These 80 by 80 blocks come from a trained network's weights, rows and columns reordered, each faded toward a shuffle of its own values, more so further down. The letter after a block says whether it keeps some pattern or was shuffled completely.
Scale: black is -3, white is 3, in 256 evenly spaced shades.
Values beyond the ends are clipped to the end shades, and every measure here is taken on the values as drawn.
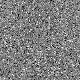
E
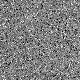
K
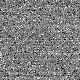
E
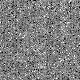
E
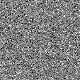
E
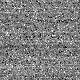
E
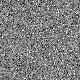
K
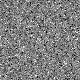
K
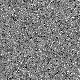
K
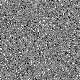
K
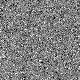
K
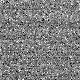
E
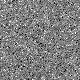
K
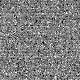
E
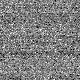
E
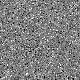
E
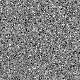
E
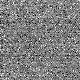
E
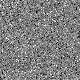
K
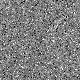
K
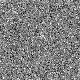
K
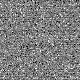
E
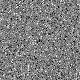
K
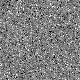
K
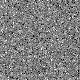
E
